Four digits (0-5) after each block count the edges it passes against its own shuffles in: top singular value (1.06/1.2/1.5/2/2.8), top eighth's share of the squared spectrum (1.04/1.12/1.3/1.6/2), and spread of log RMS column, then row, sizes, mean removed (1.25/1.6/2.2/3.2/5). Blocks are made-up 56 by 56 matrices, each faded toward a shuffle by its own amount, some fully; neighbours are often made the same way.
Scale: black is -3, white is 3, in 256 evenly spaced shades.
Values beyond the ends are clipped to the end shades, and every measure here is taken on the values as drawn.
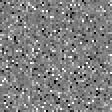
0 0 0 0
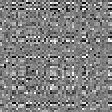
5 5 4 3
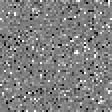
2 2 0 1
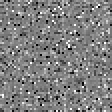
2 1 0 0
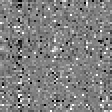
3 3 2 1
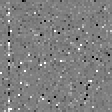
3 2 0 0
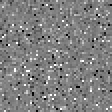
0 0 0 0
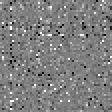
3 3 1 1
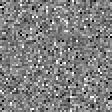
0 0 0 0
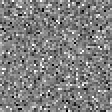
0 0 0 0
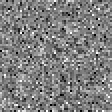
2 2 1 0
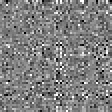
4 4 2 2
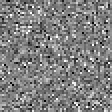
3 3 0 1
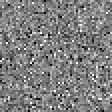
2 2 0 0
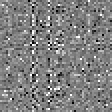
4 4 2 2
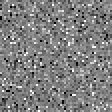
0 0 0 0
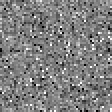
2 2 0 0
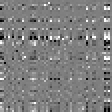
5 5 3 3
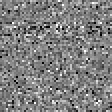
1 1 0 2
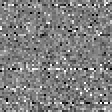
2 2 0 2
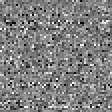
1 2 0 3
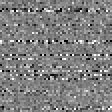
2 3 0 4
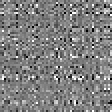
4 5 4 3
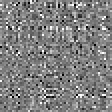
4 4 2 3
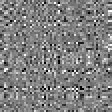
4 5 3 3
